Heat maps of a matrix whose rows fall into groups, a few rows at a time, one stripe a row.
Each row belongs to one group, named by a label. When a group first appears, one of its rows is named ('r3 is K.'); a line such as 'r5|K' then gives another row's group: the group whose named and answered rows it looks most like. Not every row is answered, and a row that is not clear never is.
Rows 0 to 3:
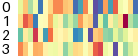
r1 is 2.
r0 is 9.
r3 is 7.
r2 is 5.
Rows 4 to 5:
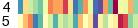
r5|2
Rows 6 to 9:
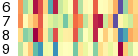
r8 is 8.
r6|8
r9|2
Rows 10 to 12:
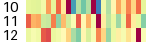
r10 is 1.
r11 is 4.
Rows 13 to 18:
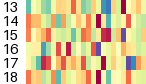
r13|9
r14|4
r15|7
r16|1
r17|8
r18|4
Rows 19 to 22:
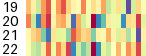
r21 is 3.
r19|8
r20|1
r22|1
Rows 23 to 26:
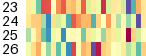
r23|8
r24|3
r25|2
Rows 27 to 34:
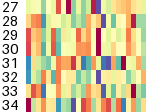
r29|4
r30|4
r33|2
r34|7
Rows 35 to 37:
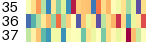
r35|3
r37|2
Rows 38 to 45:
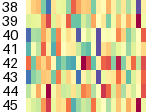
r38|3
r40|5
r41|5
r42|7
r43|5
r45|1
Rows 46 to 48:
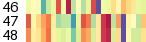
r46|1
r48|7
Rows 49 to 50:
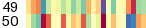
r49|2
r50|8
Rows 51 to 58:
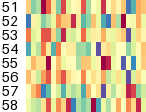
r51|8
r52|9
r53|8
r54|5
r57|2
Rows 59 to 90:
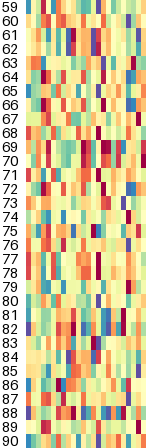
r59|5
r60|8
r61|3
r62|3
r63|2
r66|8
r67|1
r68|4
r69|7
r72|8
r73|7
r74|2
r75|1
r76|8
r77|4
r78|4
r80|5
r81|9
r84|3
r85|3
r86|2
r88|9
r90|5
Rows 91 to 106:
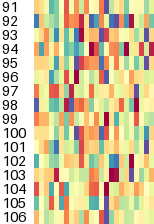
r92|9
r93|3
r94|7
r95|3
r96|1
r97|8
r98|2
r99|4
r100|3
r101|3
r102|9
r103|7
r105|5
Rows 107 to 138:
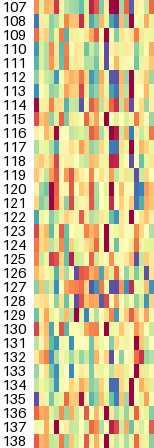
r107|7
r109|4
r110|5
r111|5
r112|9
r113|9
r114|7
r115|4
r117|9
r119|8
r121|8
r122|9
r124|4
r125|8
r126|3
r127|9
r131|2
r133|2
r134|9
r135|9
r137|7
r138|4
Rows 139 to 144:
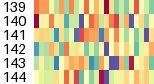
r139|4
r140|7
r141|3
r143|9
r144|1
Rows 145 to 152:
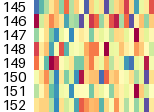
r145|5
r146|7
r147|2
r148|4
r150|3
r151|2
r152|3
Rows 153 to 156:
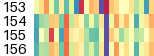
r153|3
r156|5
